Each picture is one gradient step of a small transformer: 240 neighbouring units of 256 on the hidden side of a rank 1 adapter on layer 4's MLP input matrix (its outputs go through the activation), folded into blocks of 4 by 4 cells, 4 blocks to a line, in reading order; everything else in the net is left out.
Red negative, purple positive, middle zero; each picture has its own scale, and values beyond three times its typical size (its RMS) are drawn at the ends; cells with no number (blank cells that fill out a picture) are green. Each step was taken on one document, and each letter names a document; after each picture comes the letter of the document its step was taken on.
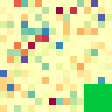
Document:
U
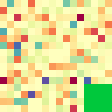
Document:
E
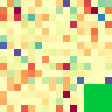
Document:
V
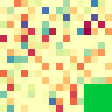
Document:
U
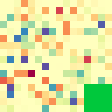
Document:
U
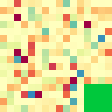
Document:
V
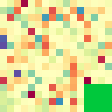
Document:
V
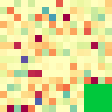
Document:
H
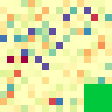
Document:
U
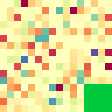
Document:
U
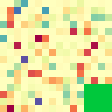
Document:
H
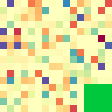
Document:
E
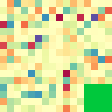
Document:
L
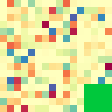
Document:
L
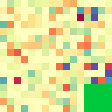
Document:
L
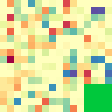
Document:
L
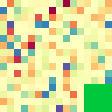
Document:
L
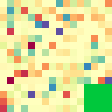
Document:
L
